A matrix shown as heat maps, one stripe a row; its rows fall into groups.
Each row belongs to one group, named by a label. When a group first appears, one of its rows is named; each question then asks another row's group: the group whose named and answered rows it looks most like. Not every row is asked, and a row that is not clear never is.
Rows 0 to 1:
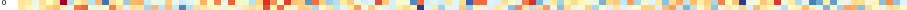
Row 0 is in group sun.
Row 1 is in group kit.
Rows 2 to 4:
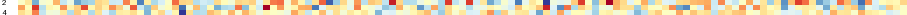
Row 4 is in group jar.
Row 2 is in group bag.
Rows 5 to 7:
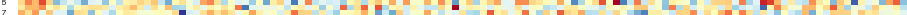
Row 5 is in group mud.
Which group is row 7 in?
jar
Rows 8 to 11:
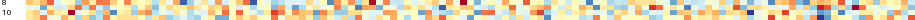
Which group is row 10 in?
sun
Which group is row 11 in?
sun
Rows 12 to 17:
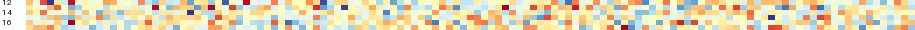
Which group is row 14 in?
jar
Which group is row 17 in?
mud
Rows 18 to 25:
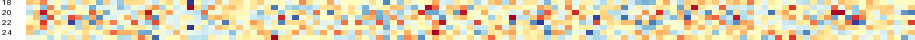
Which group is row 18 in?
jar
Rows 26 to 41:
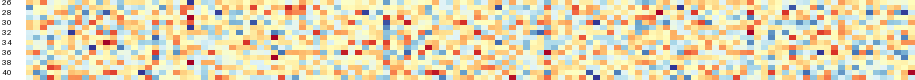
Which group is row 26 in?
jar
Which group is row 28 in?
bag
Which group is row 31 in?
jar
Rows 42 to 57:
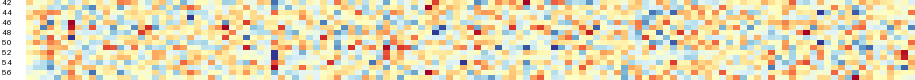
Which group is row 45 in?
jar
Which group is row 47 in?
sun
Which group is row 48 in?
bag
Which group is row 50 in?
sun
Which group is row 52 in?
mud
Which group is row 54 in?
bag
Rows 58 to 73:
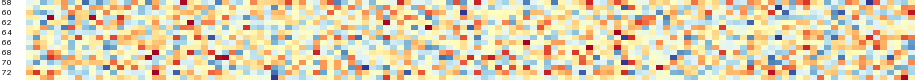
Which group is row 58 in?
bag
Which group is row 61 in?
kit
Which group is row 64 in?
bag
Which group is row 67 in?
bag
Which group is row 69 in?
sun
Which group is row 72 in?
mud
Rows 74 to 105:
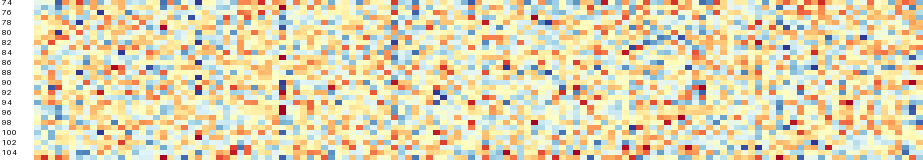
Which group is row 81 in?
sun
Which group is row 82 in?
jar
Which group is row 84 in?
bag
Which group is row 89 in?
jar
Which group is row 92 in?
kit
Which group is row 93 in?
bag
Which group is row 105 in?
mud
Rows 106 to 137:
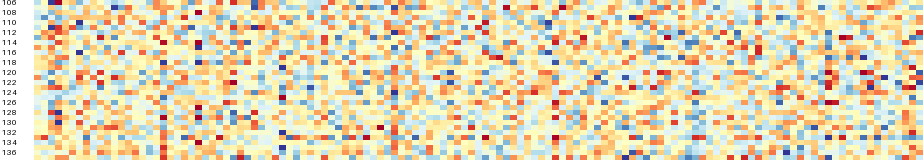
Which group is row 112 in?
sun
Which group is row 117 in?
sun
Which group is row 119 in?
mud
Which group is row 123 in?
mud
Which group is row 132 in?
mud
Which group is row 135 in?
mud
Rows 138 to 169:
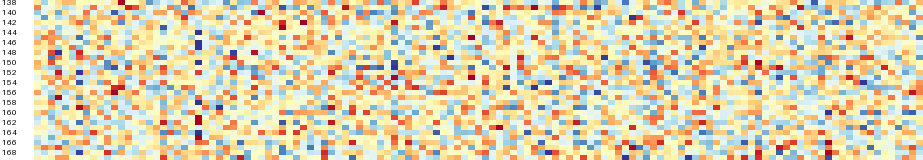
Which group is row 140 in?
bag
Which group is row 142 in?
sun
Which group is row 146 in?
jar
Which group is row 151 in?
bag
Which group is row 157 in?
kit
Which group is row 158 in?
jar
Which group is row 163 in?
sun
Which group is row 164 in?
kit
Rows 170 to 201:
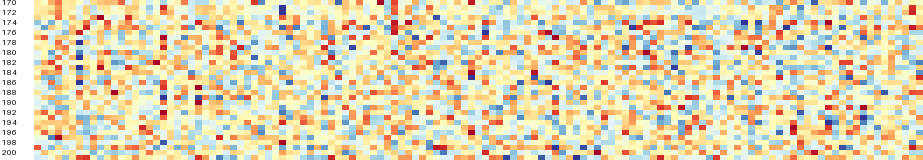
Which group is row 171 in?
mud
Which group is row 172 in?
mud
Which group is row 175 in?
mud
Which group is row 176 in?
sun
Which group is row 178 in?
kit
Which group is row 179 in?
jar
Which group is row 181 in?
kit
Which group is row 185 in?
bag
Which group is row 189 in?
jar
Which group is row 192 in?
mud
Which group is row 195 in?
bag
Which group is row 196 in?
bag
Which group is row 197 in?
kit
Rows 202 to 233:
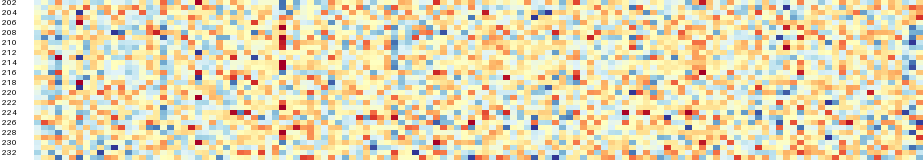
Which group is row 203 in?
mud
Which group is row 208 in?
bag
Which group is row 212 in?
jar
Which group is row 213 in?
kit
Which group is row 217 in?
jar
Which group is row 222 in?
sun
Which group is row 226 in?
bag
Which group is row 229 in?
sun
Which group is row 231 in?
bag
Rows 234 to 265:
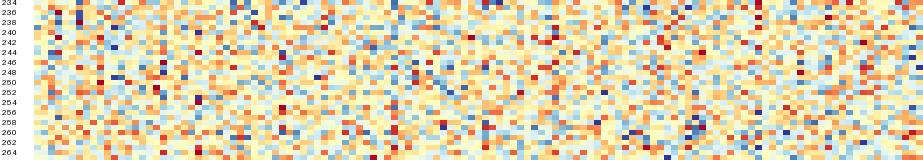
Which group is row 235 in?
jar
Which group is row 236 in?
kit
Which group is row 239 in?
bag
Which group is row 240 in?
jar
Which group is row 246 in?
mud
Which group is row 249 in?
bag
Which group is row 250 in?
kit
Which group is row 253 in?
jar
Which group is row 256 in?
sun
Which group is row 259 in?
bag
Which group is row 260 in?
mud
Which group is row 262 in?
sun
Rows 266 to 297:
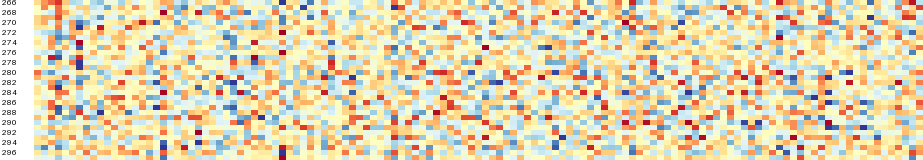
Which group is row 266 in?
mud
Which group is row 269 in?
mud
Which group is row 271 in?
kit
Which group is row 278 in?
kit
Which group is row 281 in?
jar
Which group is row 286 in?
sun
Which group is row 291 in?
sun
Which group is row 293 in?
bag
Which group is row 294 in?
jar
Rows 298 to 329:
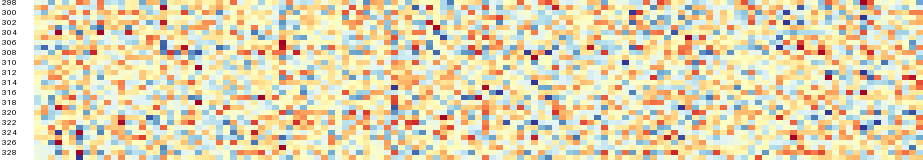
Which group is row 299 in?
mud
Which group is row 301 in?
sun
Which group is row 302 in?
mud
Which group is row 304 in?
kit
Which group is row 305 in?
bag
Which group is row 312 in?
sun
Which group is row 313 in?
mud
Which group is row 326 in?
kit
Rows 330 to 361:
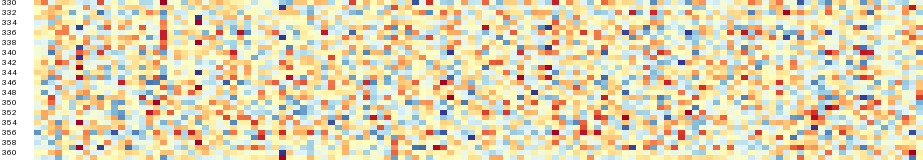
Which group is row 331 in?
mud
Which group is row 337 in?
mud
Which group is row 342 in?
sun
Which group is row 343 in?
sun
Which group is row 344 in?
jar
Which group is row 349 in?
sun
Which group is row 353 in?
bag
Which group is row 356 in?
bag
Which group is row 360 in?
mud
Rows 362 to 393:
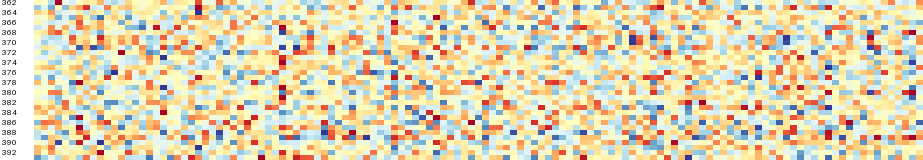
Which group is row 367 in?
bag
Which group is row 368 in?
mud
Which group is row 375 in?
sun
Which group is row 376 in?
bag
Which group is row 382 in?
bag
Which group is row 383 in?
jar
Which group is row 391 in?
jar
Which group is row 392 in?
kit
